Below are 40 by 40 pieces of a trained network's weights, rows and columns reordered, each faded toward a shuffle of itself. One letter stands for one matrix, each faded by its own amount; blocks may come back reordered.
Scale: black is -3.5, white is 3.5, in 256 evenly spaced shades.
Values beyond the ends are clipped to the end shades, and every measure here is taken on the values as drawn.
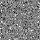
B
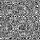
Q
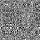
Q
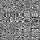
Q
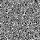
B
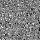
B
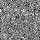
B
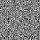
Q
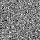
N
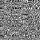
Q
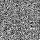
N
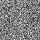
N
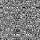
Q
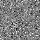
B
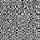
Q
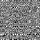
Q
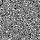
B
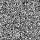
N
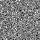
B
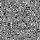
B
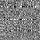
Q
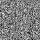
N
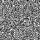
N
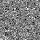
B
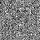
N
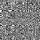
Q
